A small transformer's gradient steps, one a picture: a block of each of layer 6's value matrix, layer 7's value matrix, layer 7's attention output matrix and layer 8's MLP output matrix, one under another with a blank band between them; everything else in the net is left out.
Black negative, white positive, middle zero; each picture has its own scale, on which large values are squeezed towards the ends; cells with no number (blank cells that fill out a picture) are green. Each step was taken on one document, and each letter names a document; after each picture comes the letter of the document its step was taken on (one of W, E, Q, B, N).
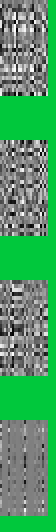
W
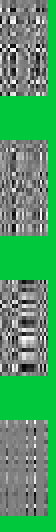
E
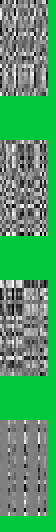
W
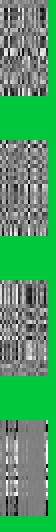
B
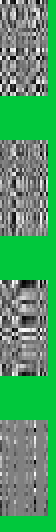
E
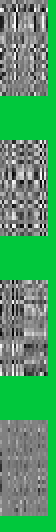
W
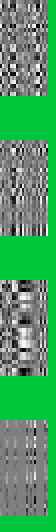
E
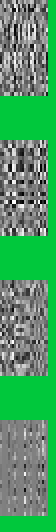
W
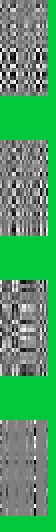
E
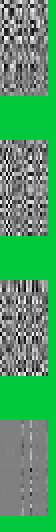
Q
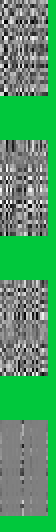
Q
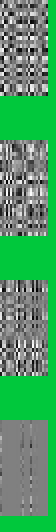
Q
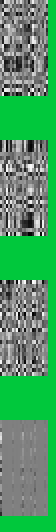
Q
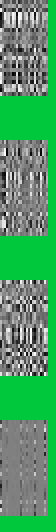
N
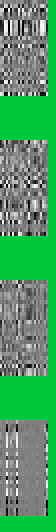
B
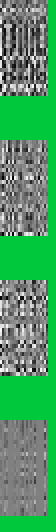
N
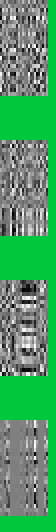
E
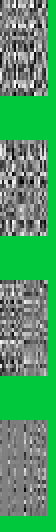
W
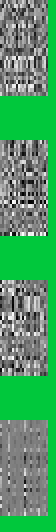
W
